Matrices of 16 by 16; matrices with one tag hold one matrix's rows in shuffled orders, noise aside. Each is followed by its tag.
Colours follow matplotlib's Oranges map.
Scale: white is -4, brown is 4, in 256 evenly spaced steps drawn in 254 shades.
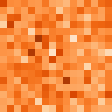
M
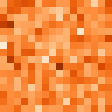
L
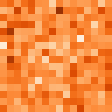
L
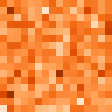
L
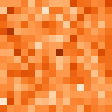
L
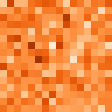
M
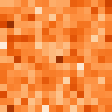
L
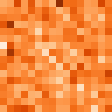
L
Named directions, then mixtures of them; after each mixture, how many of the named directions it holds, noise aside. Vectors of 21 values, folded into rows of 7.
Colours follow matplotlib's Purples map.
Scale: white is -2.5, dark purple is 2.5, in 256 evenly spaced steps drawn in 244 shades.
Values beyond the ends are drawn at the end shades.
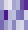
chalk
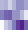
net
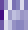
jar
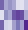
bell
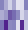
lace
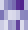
two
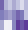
three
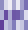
three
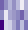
three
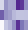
three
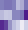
one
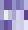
three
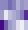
one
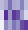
three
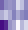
two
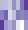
two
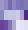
two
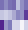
one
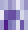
two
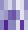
one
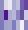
one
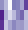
two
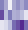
two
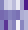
two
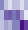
three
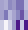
three
